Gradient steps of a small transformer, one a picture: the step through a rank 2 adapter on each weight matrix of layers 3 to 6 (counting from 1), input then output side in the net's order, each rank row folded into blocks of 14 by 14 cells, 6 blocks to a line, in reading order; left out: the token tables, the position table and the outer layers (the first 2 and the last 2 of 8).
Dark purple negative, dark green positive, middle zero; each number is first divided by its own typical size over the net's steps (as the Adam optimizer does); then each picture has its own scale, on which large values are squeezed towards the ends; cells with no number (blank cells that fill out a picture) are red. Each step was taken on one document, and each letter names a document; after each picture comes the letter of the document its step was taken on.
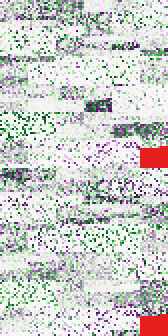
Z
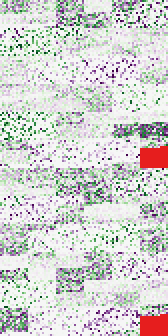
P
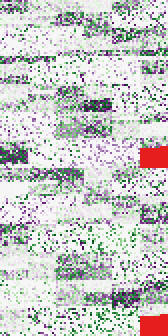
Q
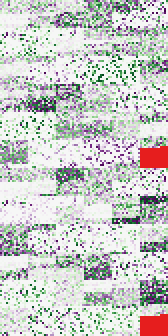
Q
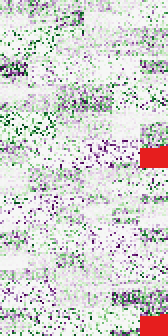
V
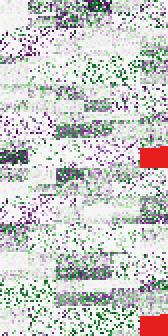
Q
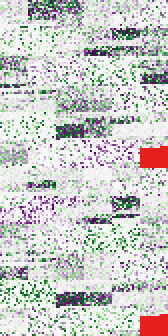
Q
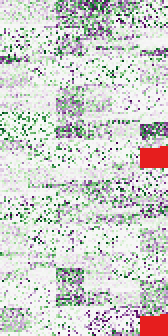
P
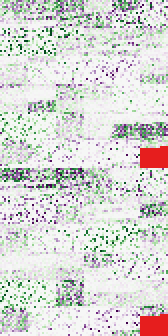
P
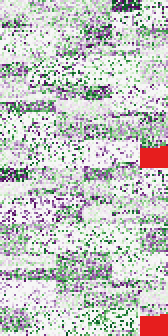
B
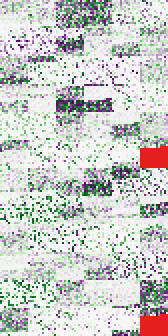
Z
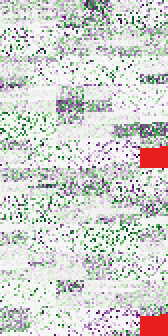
P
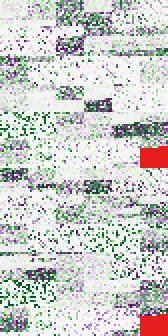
Z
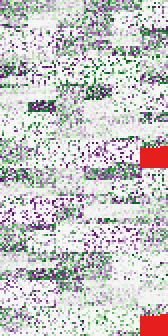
B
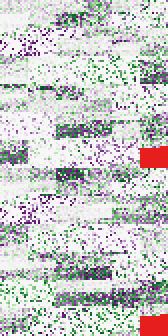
Q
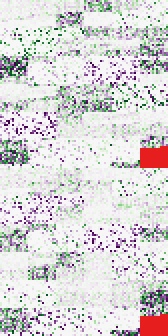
V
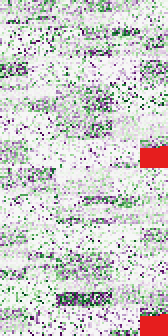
V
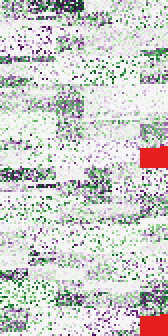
Z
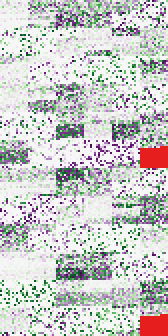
Q
